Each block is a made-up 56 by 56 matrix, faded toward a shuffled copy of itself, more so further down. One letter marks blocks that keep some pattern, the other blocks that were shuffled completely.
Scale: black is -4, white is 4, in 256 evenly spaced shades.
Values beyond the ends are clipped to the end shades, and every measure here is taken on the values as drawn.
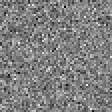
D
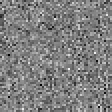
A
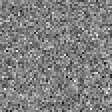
D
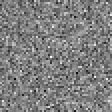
D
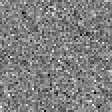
D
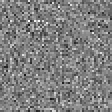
A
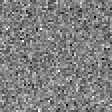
D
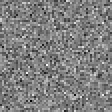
D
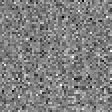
A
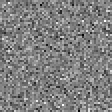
D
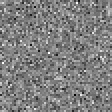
D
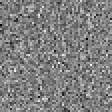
A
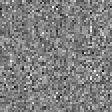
A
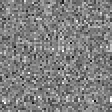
A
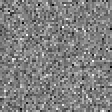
D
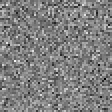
A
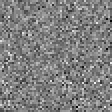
A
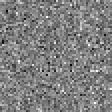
A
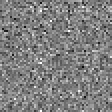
A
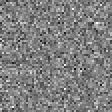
A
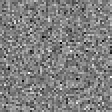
A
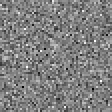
D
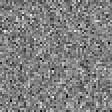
A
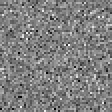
D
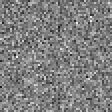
D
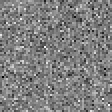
D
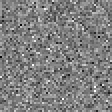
D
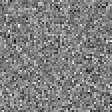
D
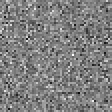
A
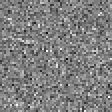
D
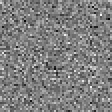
A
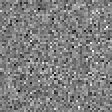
A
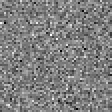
A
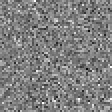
A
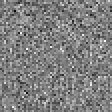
A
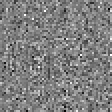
A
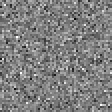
D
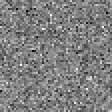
D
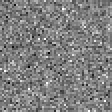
D
